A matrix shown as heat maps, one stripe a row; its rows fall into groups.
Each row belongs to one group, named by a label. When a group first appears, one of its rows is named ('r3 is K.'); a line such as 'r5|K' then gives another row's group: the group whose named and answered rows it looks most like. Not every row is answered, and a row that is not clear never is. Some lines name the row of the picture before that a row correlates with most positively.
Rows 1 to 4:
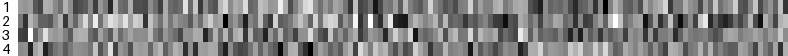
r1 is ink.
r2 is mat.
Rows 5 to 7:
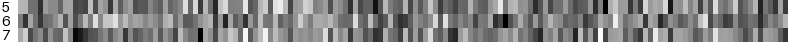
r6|mat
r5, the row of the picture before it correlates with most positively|1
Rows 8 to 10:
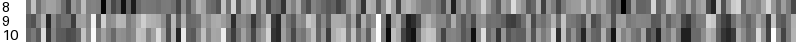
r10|mat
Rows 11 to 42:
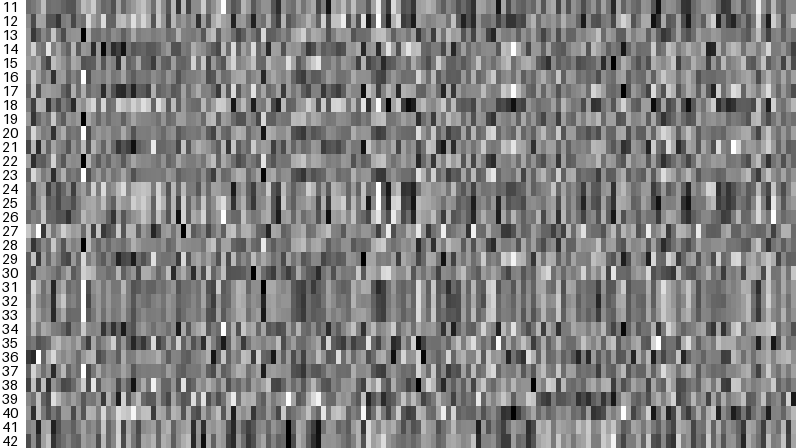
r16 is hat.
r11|mat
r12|mat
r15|ink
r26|mat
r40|mat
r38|mat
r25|mat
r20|hat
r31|hat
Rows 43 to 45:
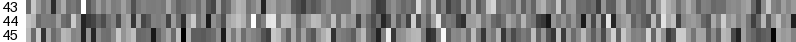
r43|hat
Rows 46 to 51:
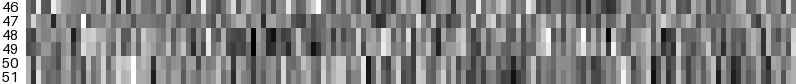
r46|ink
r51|mat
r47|hat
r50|mat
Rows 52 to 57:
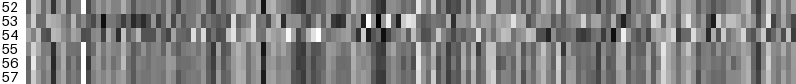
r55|hat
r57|hat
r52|hat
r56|hat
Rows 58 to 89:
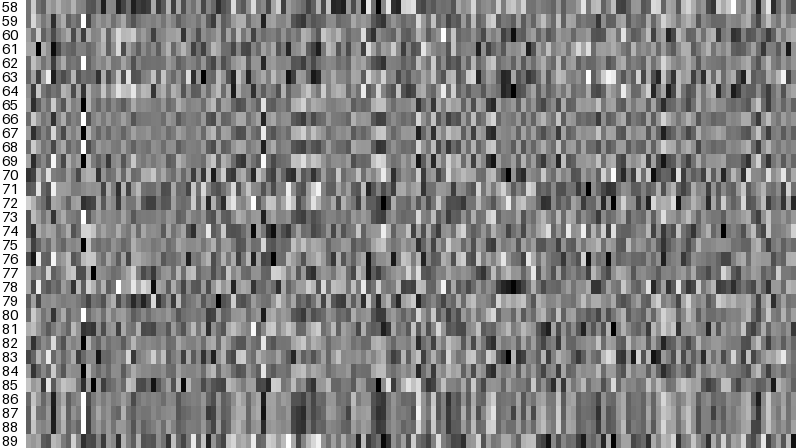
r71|ink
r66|hat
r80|hat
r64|mat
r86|hat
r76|ink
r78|mat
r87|hat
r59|hat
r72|ink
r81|ink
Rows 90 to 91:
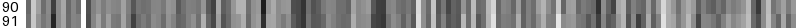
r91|hat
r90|hat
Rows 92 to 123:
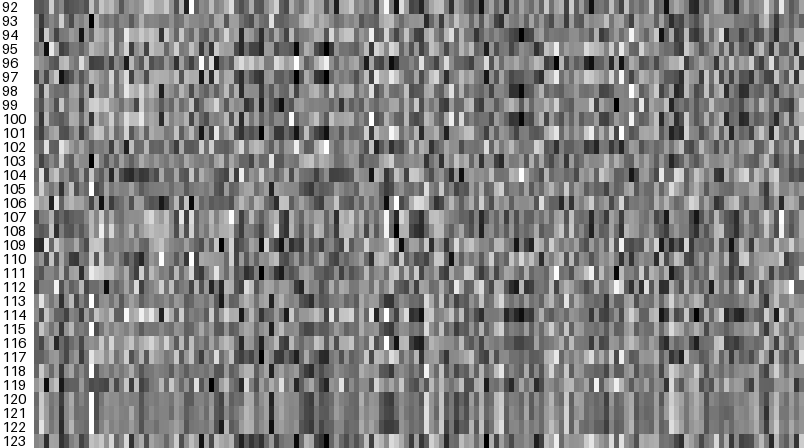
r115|hat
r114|mat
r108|mat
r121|hat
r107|mat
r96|ink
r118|hat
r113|hat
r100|mat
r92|mat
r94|mat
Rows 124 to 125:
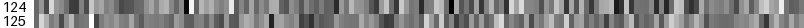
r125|hat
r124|mat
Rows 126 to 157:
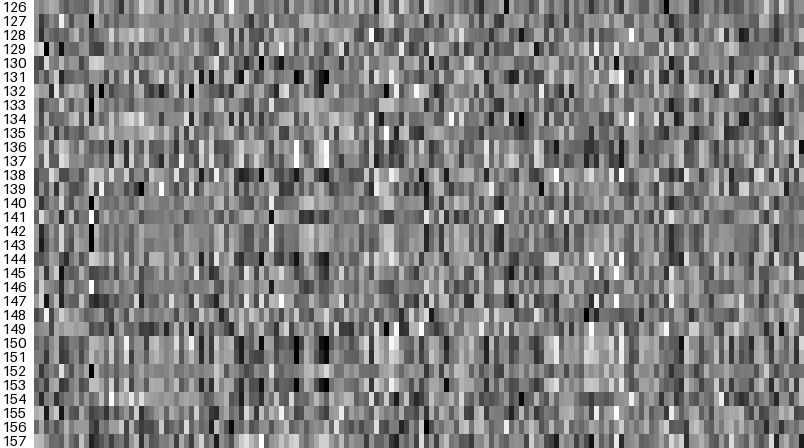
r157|ink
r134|mat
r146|hat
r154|mat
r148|ink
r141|hat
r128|mat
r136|ink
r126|mat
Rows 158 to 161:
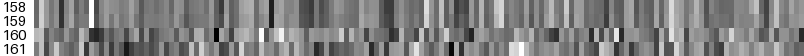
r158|hat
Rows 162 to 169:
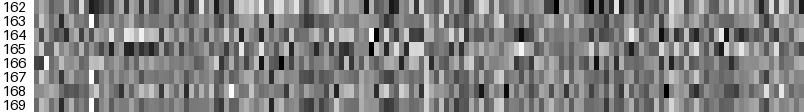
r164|mat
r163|hat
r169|hat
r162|ink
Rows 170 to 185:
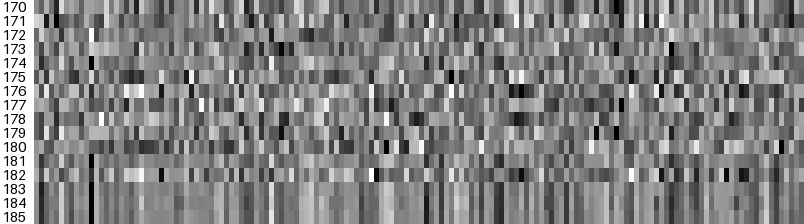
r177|ink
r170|ink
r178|mat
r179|ink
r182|mat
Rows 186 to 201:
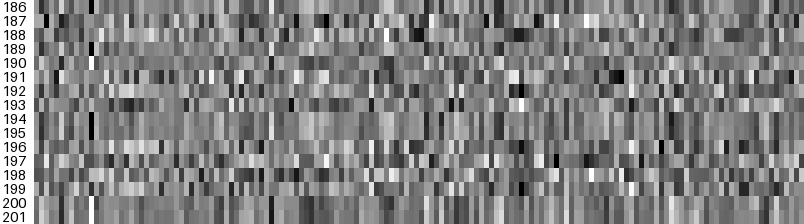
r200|hat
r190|hat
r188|mat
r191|ink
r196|mat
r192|mat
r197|ink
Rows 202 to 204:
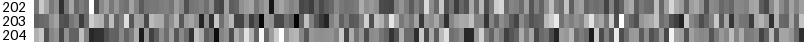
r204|ink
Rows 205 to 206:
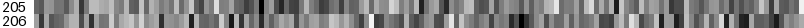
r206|mat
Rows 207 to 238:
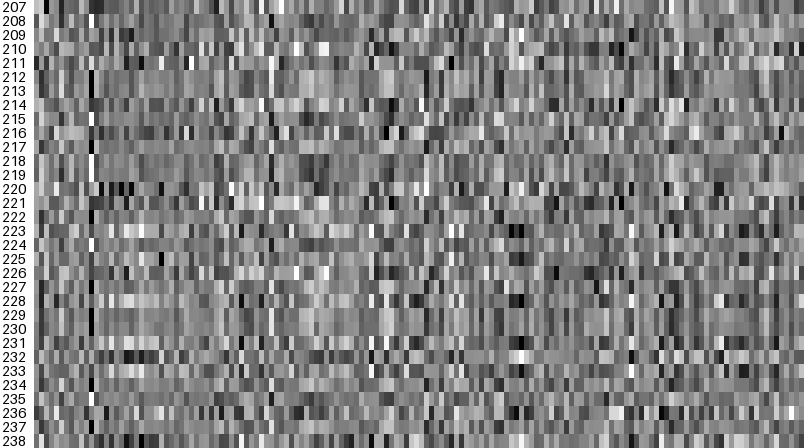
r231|mat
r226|ink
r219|hat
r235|hat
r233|mat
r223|mat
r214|ink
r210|ink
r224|hat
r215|hat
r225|mat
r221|ink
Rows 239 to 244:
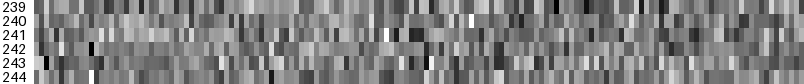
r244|hat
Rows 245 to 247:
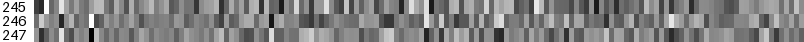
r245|ink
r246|hat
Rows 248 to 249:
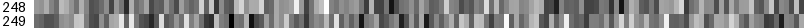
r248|ink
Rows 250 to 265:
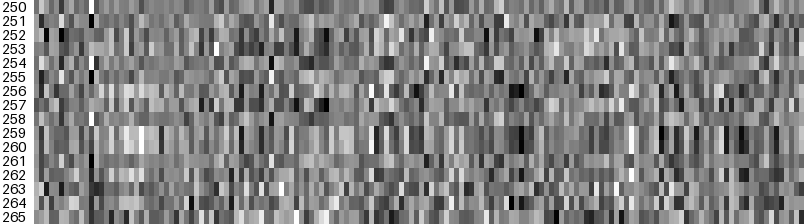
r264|mat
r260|mat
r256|mat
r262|mat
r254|hat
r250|hat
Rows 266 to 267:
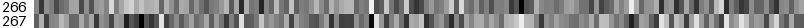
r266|mat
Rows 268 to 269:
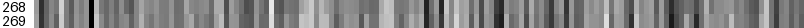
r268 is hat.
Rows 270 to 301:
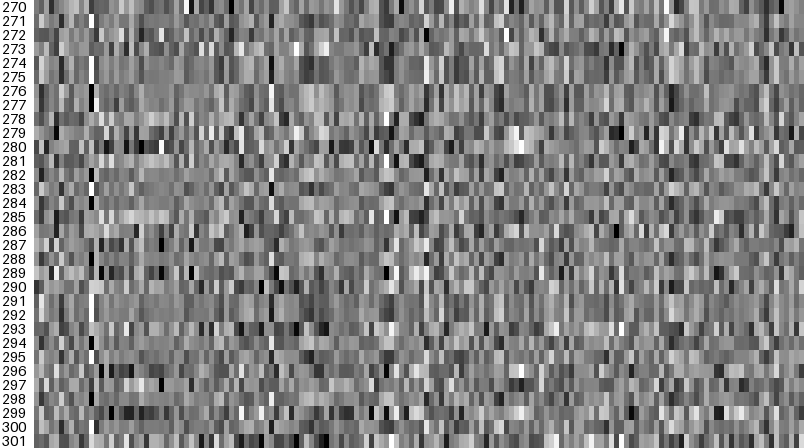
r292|hat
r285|mat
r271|hat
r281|mat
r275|hat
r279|ink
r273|ink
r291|hat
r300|hat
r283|hat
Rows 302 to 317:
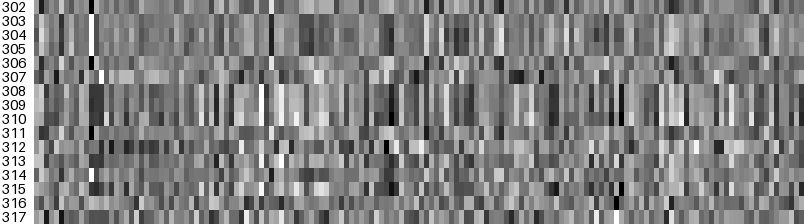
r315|ink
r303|hat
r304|hat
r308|ink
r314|hat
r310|ink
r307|mat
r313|ink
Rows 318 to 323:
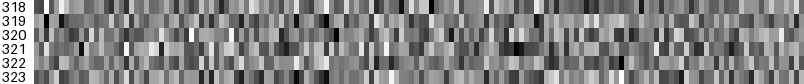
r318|ink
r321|mat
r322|ink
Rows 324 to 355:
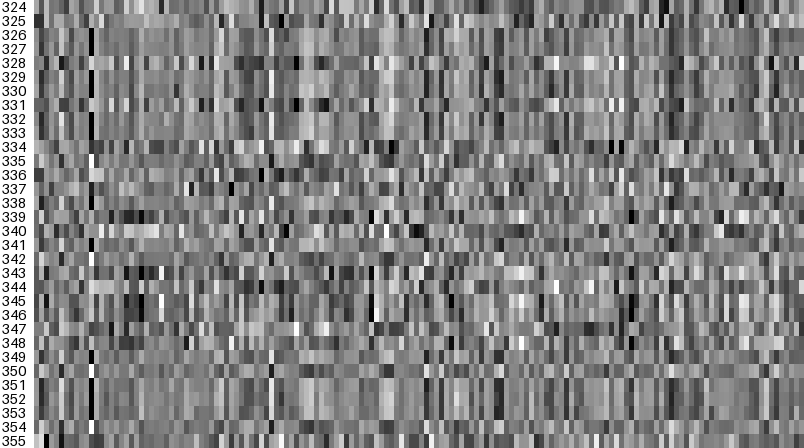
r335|hat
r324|mat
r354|hat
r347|ink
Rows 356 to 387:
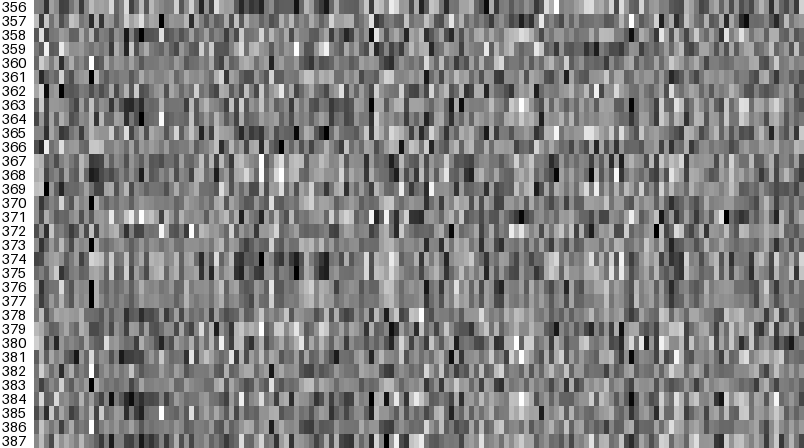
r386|hat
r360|hat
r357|mat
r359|ink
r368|ink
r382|hat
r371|mat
